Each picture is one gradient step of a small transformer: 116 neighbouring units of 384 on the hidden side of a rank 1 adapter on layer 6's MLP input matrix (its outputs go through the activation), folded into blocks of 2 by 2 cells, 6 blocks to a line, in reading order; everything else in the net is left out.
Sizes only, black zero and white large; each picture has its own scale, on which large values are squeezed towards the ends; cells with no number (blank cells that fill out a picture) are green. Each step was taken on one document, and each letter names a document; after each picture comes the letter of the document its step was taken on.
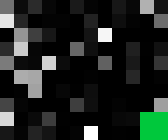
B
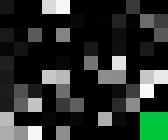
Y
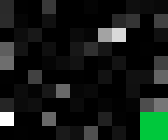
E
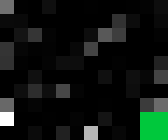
E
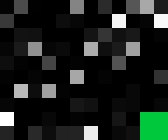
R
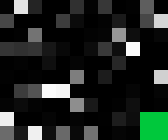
R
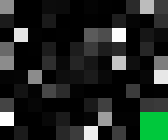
E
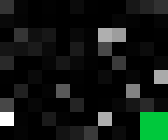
E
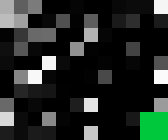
B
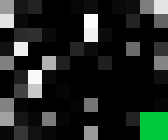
B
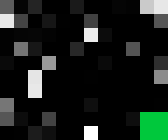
B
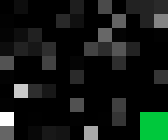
R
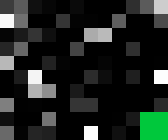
B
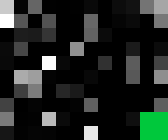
B
